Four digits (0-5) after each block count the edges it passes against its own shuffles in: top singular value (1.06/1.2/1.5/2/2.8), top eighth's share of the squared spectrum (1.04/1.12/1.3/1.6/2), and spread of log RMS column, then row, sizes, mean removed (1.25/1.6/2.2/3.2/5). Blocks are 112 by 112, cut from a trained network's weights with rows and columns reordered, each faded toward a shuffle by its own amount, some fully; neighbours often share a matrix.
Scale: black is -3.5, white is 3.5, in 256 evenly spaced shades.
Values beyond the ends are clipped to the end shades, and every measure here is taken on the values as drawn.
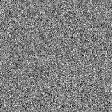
3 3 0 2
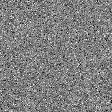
1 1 0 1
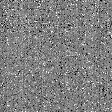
2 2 0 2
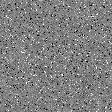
0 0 0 0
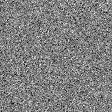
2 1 0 0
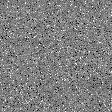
0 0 0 0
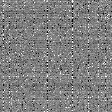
4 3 3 0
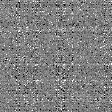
4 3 3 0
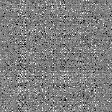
3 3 3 0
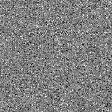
2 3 1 1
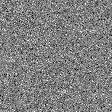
1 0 0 0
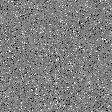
0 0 0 0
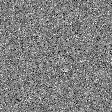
0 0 0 0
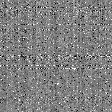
3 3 0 3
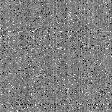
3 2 0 2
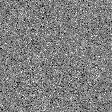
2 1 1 0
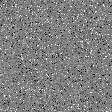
0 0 0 0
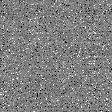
2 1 1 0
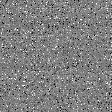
2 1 1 0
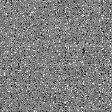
2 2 2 0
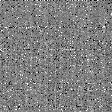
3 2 0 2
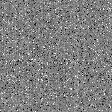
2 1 0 1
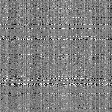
4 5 0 4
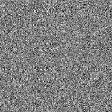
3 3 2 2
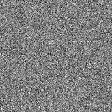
3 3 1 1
